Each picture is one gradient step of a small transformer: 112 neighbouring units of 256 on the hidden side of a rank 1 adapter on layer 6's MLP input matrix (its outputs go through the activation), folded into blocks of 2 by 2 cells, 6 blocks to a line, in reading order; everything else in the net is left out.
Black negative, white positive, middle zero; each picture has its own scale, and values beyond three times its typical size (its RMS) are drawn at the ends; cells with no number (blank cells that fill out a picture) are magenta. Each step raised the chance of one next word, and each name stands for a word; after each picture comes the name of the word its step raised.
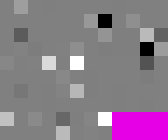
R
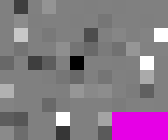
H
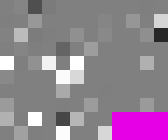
H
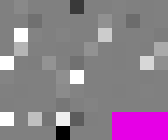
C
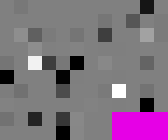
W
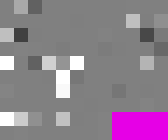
W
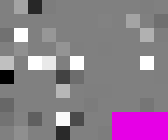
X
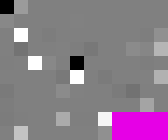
C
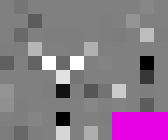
R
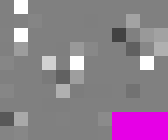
X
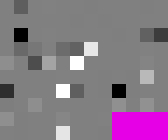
W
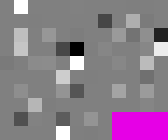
H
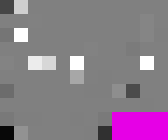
X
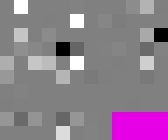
H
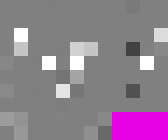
X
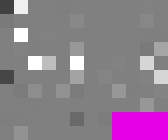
X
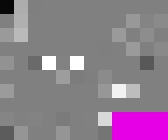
R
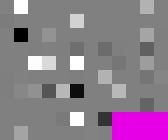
H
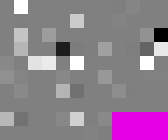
H
